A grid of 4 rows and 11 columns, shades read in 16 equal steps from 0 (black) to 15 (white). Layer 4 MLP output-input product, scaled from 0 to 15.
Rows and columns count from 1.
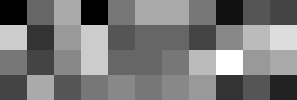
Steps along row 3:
down up up down same up up up down up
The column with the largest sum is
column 3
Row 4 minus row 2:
-8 7 -4 -5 3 1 2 5 -5 -6 -11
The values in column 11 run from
2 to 13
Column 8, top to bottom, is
7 4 11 9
